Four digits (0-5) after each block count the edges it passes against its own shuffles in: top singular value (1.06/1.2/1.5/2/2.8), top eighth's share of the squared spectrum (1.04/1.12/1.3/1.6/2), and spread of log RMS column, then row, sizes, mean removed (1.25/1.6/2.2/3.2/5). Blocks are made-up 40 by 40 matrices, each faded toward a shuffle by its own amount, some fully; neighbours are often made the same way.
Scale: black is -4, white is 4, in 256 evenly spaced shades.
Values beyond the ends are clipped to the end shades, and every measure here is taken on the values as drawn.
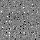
2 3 1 1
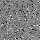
1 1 0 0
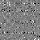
3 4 1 2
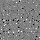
2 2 0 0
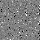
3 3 1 0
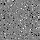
2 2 1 0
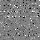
3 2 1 1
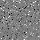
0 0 0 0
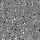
0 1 0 0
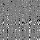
4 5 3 2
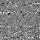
2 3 0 3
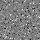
0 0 0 0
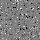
1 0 0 0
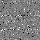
3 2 0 1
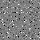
1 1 0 1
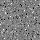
0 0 0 0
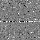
3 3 0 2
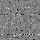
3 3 0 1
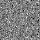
1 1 2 0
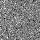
0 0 0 0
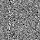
1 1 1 0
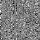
1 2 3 0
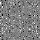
3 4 2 1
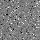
0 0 0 0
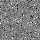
0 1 0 0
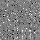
3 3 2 1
